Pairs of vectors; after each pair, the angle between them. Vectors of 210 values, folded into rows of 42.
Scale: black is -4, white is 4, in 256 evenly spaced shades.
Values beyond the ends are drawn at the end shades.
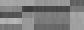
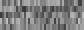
partly aligned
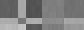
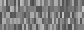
orthogonal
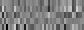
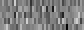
orthogonal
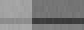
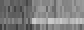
nearly opposite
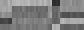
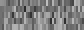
orthogonal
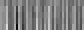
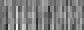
nearly opposite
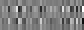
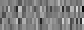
nearly opposite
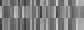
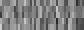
nearly opposite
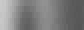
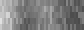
nearly parallel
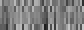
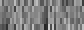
nearly parallel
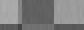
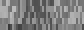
partly aligned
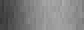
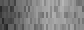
nearly parallel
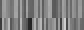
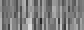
nearly opposite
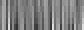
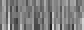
nearly parallel
